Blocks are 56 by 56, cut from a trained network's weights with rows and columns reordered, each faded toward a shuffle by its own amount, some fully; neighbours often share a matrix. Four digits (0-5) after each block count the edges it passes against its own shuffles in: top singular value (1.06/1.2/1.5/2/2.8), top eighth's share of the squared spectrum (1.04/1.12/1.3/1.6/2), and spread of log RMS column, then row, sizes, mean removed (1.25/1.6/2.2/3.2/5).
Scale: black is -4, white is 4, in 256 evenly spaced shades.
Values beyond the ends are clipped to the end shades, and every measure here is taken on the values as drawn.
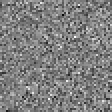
0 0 0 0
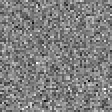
0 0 0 0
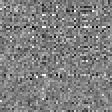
4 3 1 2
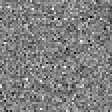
3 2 0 1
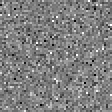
0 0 0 0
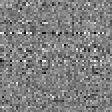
4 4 1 3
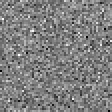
0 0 0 0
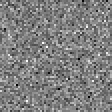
0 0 0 0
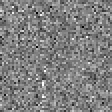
2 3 1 0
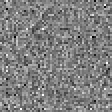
2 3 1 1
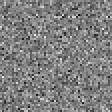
3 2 0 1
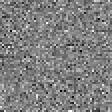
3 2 0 1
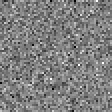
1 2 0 0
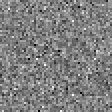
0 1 0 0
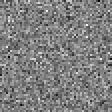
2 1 0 0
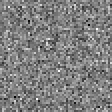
2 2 0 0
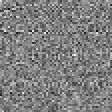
4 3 0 2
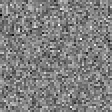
2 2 0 0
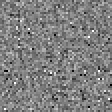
2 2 1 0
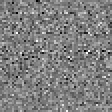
3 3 0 2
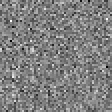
3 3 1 2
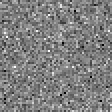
1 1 0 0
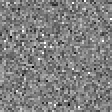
1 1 0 0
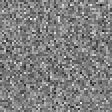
2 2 0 0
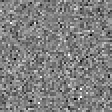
2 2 1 1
